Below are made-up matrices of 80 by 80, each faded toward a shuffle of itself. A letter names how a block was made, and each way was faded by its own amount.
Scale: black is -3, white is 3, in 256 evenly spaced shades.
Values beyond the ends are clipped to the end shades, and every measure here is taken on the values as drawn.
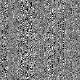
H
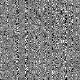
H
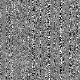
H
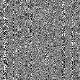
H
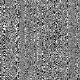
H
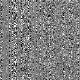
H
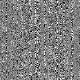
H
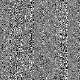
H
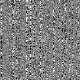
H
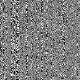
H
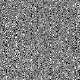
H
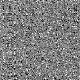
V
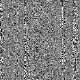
H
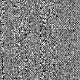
H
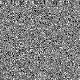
V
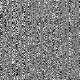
H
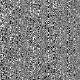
H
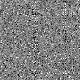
V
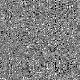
V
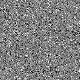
V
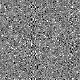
V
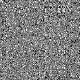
V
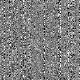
H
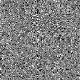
V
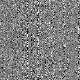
H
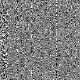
H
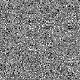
V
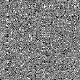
V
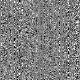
H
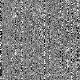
H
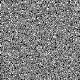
V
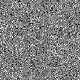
V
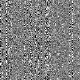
H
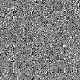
V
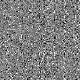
V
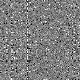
V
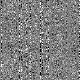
H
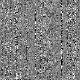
H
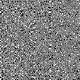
V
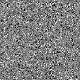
V
